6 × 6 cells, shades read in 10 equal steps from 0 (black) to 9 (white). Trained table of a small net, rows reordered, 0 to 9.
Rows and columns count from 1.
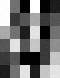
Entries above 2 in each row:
3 4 4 5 2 4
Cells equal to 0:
5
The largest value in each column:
9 8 8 9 7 8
